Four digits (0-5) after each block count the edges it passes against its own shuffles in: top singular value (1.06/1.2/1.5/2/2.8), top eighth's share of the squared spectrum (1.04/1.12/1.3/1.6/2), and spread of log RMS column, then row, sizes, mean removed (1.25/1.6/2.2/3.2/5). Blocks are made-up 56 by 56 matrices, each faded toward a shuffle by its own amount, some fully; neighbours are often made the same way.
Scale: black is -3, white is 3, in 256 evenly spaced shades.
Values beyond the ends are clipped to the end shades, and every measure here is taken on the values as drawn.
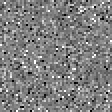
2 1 0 0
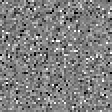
1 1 0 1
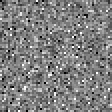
2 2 0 0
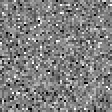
2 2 0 0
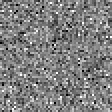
2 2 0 0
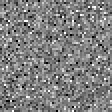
2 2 0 0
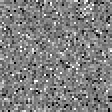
1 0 0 0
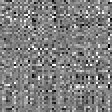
4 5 3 3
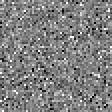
0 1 0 0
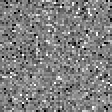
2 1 0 0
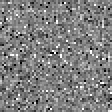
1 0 0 0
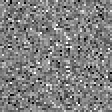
3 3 1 1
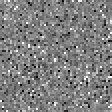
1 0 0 0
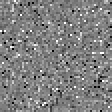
0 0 0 1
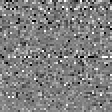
2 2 0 3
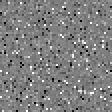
0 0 0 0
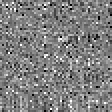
3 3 2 1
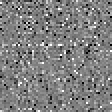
3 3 2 1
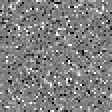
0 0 0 0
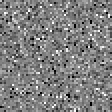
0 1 0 0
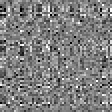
4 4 2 3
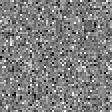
2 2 1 0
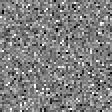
0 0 0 0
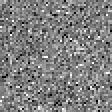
2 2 0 0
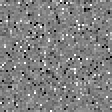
0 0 0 0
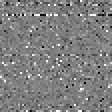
3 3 0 2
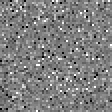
0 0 0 0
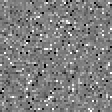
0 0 0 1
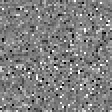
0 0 0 0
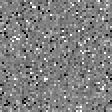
0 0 0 0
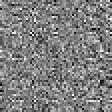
3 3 2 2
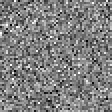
2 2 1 0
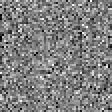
3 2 1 1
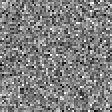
2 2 0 0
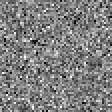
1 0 0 0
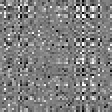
5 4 3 3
